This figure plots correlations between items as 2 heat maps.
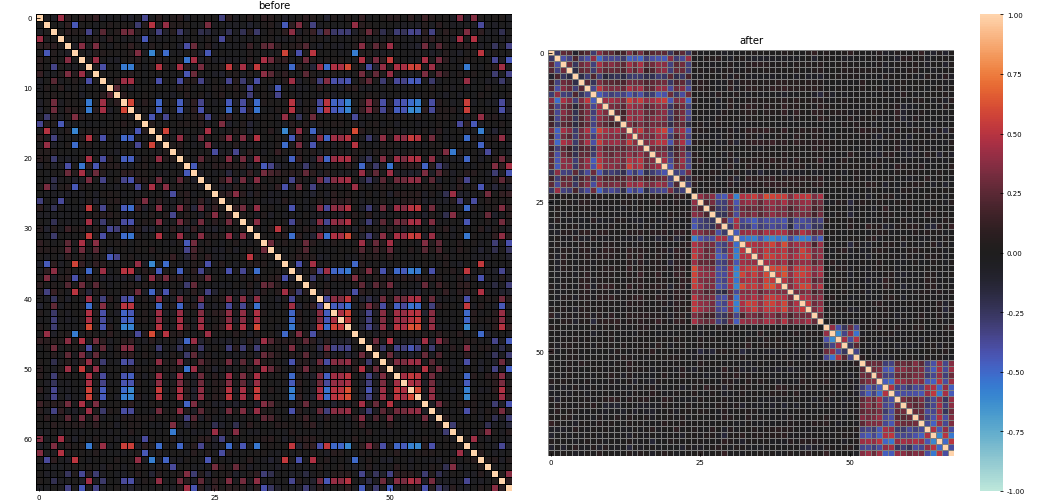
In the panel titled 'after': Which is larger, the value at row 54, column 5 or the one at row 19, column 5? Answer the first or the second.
the second
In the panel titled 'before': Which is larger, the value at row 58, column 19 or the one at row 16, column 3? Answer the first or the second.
the first
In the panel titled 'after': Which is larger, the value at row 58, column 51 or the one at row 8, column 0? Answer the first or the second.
the second
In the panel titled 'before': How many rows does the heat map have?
68
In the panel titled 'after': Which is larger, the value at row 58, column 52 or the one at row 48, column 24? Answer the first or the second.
the first
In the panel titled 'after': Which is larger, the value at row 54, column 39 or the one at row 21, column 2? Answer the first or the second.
the second
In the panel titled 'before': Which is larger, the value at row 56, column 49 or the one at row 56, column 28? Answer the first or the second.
the first
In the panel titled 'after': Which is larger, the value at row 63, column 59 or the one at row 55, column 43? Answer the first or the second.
the second
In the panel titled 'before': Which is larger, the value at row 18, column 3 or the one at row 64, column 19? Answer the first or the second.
the first
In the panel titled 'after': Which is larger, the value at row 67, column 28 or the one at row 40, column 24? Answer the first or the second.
the second
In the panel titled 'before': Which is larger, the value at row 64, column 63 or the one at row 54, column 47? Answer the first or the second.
the first
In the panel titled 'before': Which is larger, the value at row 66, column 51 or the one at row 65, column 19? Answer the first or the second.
the first
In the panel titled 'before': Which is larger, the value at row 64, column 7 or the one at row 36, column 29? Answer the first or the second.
the first
